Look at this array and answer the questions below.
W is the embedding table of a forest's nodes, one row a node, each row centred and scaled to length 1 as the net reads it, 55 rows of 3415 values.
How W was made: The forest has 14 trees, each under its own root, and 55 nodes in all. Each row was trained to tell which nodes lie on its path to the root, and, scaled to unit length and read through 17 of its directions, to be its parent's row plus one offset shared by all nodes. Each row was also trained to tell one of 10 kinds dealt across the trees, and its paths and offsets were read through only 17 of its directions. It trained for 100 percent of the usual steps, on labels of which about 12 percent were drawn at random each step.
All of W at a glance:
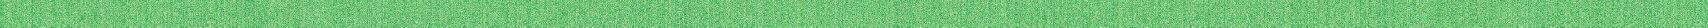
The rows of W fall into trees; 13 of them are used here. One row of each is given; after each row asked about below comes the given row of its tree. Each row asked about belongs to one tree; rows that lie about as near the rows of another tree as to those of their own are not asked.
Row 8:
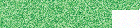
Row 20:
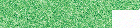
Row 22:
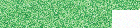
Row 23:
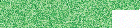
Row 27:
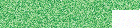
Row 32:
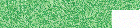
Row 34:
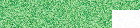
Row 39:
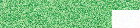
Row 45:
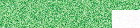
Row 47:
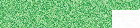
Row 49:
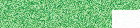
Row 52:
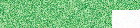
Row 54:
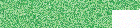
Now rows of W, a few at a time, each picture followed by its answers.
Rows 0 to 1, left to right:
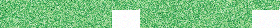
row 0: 47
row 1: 23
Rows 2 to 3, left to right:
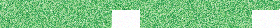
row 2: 39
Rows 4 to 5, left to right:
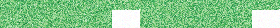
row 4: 47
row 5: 45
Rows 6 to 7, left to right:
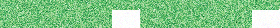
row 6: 34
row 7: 20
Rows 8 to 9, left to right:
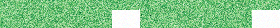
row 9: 32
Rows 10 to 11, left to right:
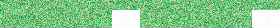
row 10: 54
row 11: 49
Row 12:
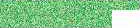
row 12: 32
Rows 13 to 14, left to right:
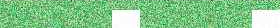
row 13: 22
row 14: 49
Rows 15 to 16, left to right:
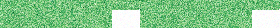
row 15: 34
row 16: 23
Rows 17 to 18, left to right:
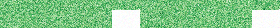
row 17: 47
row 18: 45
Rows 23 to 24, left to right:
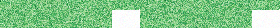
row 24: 32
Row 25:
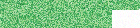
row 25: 54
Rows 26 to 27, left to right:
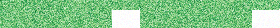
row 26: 8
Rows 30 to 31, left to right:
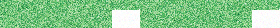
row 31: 8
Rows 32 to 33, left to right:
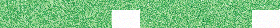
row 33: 20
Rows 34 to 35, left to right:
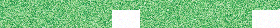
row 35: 22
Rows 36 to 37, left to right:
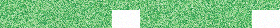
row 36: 32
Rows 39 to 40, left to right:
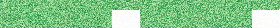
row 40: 8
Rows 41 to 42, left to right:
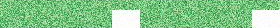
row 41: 47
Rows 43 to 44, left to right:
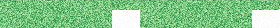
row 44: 45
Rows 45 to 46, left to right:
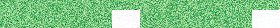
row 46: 22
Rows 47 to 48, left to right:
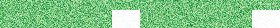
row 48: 27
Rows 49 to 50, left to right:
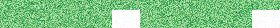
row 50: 8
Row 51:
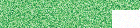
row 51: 27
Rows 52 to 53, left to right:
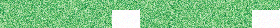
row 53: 27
